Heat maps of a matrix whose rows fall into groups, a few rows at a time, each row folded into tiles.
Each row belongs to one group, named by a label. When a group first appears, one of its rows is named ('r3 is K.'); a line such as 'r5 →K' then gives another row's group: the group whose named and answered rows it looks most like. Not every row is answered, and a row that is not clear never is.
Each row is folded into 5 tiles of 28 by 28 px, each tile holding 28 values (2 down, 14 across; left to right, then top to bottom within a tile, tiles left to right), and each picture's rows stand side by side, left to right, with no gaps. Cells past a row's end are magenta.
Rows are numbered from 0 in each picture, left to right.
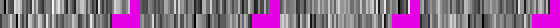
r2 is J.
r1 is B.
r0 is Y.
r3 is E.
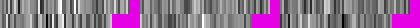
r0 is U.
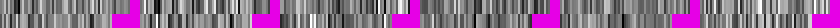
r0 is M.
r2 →E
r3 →B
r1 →M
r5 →U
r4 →E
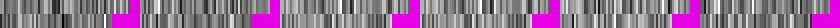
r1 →Y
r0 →E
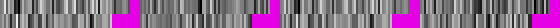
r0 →M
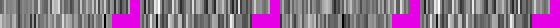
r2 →E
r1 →Y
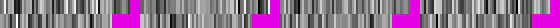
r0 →M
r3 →Y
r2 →M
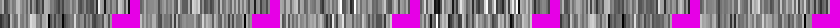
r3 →M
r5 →J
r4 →E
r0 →E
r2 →U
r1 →J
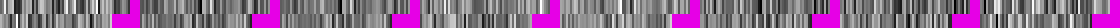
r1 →B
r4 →U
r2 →B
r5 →B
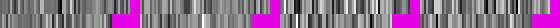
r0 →B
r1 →J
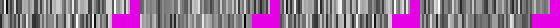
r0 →U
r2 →U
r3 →Y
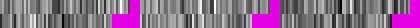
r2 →B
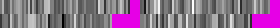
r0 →E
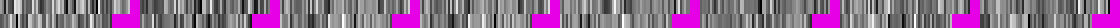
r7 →E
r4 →J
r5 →B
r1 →B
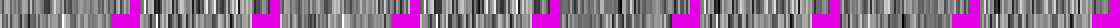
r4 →B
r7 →M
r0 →J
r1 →M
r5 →M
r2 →J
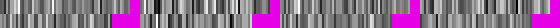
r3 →Y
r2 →Y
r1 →M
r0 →Y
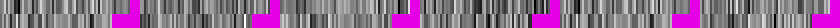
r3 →B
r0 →M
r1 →E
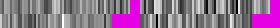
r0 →J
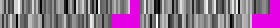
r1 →M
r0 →Y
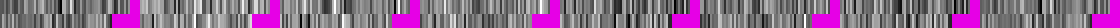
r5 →E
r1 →U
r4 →B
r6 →B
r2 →J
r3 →E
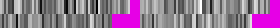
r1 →U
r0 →Y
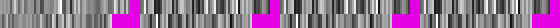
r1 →M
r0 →U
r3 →M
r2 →M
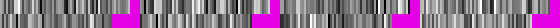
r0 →Y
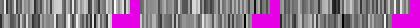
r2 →E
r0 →U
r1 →J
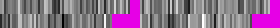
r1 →J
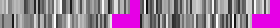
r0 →U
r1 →U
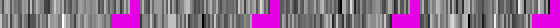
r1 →E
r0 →J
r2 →B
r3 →E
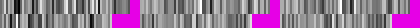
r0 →M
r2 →U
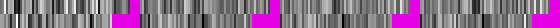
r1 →E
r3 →E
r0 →M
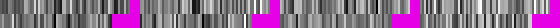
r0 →B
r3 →U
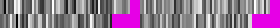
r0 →Y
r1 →U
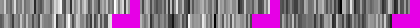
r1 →J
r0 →U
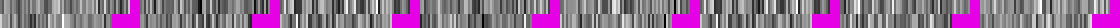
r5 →M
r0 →J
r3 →E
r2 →M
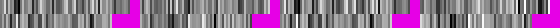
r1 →J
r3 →J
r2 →M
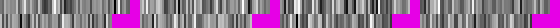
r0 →J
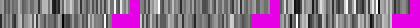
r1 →Y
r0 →E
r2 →M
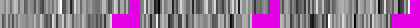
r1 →M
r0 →U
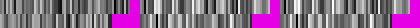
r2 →Y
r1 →Y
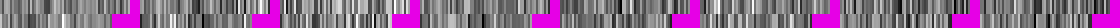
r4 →B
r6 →B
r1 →E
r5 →Y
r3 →E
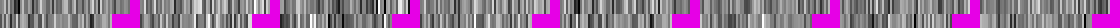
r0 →M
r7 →J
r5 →J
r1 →U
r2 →E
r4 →M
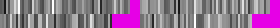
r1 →U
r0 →Y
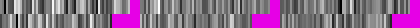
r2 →B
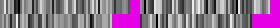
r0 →M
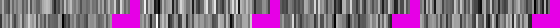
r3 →B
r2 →B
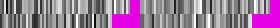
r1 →U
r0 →U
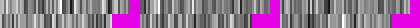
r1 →Y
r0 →U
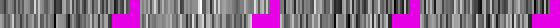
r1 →U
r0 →B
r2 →B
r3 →B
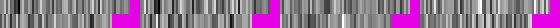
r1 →M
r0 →M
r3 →U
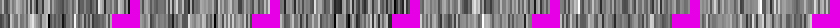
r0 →E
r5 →U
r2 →B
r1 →J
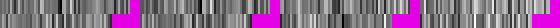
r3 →U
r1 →B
